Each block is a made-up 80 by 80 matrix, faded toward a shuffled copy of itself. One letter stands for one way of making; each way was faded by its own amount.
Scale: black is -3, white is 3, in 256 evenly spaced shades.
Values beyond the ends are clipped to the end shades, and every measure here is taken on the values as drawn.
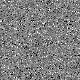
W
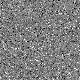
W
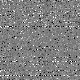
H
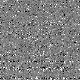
H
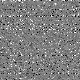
H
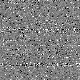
H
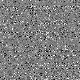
H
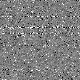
H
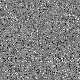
W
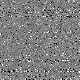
H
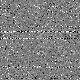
H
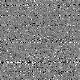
H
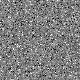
W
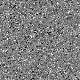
W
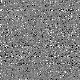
H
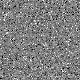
W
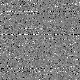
H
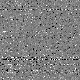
H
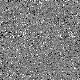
W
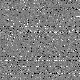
H
